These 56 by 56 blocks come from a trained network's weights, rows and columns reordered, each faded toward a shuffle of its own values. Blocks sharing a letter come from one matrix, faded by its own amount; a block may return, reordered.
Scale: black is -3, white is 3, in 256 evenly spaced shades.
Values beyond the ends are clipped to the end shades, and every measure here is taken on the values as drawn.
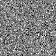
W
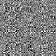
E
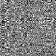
E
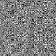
E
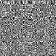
E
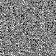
W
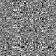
E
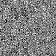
W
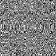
E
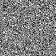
W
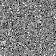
W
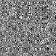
E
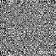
E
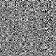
E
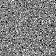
W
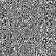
E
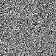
W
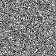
W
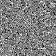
W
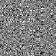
E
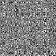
E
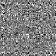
E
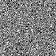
W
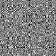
E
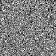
W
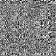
E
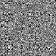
E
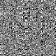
E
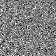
W
